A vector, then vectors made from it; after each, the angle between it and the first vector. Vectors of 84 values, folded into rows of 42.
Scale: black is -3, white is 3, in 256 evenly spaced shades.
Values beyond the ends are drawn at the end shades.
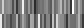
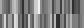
partly opposed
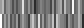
nearly parallel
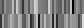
nearly opposite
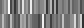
orthogonal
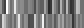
orthogonal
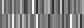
orthogonal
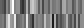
partly opposed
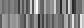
partly opposed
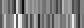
partly opposed
